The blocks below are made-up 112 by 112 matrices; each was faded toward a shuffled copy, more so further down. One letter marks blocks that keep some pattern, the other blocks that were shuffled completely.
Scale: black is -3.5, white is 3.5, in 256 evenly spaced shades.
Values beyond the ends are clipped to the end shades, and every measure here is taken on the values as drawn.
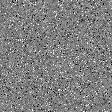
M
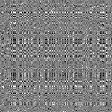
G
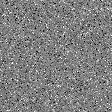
M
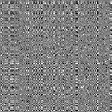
G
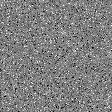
M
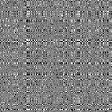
G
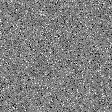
M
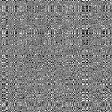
G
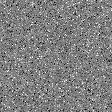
M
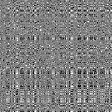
G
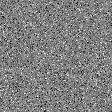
M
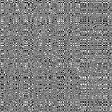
G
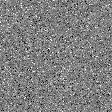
M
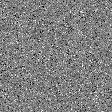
M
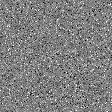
M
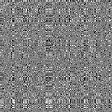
G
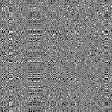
G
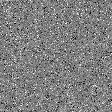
M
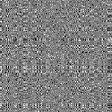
G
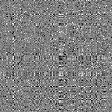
G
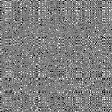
G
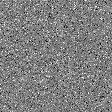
M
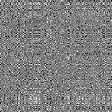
G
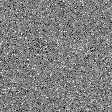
M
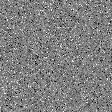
M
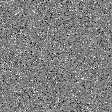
M
